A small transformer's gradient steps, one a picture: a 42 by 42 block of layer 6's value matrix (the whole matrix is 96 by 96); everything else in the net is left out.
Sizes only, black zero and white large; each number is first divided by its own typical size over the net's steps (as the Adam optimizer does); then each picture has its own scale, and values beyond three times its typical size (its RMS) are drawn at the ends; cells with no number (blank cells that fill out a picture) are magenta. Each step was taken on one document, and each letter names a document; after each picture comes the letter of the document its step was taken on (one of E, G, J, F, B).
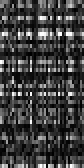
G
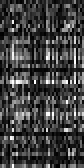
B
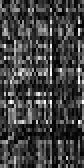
G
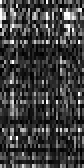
B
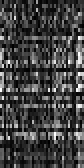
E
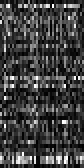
B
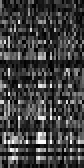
G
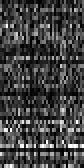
B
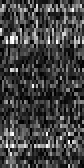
B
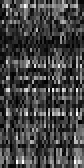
E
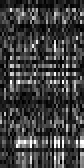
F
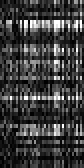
E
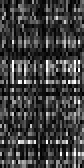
F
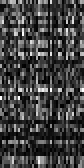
G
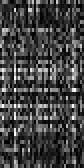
G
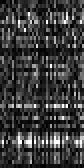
F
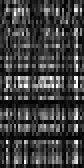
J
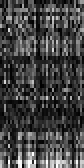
B
